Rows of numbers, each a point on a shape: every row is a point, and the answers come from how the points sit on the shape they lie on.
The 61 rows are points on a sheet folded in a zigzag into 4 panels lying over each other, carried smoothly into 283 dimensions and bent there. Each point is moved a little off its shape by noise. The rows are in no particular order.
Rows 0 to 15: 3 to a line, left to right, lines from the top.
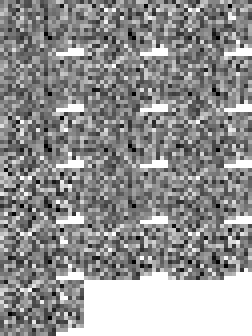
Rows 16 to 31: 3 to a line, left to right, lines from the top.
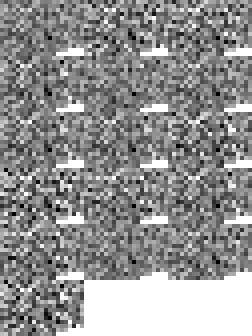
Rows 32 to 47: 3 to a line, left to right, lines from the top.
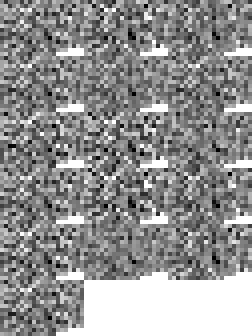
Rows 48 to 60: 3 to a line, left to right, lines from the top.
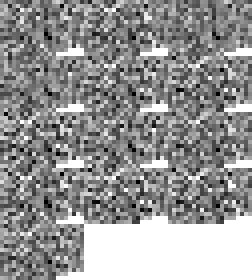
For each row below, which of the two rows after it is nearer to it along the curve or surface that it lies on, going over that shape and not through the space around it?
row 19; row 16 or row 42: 42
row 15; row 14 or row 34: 34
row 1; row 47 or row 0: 0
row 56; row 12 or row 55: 12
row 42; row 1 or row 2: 1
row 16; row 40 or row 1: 40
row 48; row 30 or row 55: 55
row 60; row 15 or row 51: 15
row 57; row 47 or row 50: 50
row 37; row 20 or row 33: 20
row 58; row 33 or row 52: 52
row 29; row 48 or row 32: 32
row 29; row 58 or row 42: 58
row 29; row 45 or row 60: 45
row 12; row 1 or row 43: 43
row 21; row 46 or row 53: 53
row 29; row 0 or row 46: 0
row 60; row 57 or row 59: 59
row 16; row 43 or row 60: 60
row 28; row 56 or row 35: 56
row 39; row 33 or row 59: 33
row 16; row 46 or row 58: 58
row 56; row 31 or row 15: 15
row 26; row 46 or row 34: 34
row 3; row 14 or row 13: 13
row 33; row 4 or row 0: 0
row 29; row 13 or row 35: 35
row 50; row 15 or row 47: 47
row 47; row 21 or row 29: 21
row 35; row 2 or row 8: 8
